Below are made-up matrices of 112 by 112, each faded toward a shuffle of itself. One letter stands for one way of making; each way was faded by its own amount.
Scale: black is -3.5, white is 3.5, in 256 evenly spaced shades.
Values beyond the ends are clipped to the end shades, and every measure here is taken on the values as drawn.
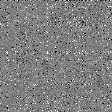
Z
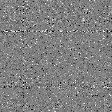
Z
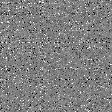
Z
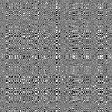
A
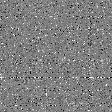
Z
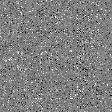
Z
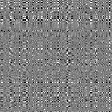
A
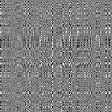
A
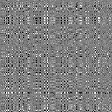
A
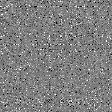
Z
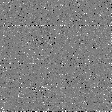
Z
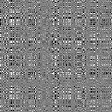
A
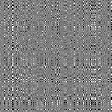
A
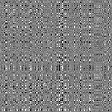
A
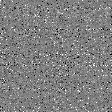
Z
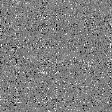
Z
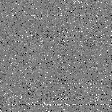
Z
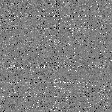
Z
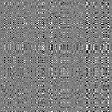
A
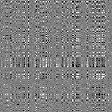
A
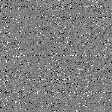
Z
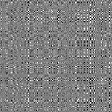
A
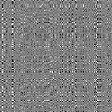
A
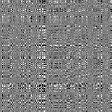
A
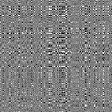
A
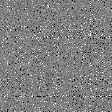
Z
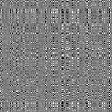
A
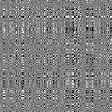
A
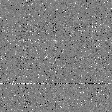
Z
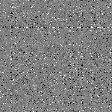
Z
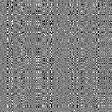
A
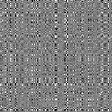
A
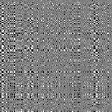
A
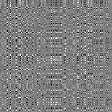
A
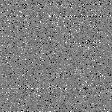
Z
